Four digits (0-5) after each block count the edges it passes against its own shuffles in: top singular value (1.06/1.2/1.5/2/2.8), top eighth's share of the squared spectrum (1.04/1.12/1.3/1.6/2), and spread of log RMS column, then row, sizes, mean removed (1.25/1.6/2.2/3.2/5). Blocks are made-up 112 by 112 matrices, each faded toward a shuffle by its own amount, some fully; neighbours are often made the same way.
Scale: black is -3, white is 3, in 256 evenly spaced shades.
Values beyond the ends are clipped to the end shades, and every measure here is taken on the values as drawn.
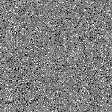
3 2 1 1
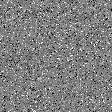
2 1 0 0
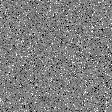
2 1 0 0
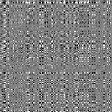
5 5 4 4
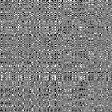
5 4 3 4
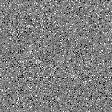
4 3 1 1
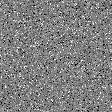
1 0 0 0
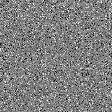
4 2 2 1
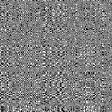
5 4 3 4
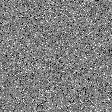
0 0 0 0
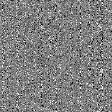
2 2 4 0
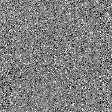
1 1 3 0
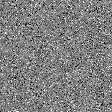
0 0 1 0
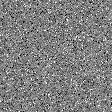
0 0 0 0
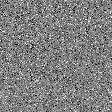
0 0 0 0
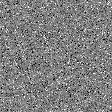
0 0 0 0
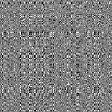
5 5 4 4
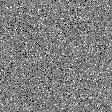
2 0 0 0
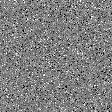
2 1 0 0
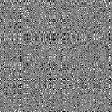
5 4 3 3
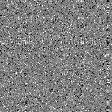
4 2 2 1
